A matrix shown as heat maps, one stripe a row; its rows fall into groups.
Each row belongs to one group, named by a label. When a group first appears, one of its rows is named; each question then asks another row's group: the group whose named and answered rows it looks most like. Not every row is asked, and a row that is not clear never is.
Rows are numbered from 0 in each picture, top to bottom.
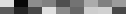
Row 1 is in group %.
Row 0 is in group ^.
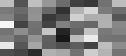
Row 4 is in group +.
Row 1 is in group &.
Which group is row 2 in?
&
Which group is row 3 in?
^
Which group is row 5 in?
&
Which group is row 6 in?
^
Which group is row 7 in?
%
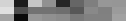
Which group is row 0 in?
^
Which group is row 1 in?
^
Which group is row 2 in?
^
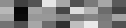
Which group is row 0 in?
%
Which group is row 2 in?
^
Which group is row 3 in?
&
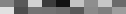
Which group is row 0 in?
&
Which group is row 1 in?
^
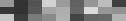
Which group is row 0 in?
%
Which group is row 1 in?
%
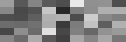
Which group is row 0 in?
&
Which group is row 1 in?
+
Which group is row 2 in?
%
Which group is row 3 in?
+
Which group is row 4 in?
+
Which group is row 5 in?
&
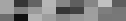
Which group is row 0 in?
%
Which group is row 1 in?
+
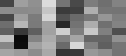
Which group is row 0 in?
+
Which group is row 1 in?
+
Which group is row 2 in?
+
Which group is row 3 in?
+
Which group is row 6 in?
&
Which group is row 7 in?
+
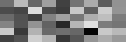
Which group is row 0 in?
+
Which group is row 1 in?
&
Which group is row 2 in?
%
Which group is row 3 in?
&
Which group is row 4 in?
^
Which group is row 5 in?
+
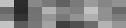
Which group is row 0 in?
^
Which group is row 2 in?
%
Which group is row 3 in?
^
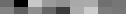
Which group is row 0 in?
&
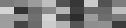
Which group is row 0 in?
+
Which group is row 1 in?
^
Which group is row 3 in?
%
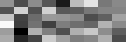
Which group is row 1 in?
+
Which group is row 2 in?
^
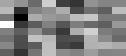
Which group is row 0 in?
+
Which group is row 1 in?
^
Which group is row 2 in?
&
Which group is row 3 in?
^
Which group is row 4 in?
&
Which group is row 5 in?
+
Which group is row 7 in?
%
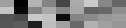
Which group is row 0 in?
&
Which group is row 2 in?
+
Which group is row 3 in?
%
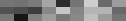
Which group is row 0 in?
+
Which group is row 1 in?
%
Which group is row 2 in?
%
